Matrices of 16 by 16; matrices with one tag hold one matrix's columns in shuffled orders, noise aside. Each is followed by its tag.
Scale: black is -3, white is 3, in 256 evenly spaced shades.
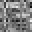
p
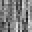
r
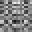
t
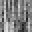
r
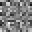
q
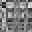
p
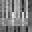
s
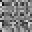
q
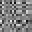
t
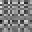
t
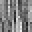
r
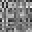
p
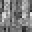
s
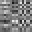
t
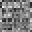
p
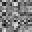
q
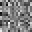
q
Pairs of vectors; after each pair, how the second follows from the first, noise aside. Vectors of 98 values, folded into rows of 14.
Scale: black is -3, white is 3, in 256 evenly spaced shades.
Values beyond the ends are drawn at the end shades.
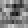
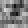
copied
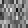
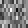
copied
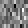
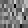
sign-scrambled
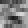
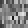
sign-scrambled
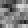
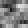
copied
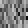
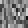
sign-scrambled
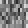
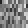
sign-scrambled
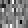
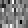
copied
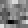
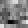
copied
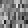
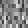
sign-scrambled
